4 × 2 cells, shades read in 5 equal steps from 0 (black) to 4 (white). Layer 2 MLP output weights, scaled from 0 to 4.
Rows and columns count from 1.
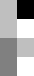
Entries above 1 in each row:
1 2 2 2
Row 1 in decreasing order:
3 0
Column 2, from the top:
0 4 3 4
